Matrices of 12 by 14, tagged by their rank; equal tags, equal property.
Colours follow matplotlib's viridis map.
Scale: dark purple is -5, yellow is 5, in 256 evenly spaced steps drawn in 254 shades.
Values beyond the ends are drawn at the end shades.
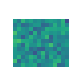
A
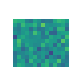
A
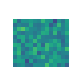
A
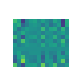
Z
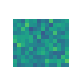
A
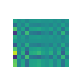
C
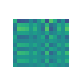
C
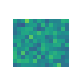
A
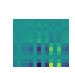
C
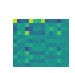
Z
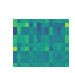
Z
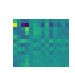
Z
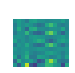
Z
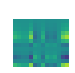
C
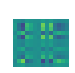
C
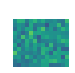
A
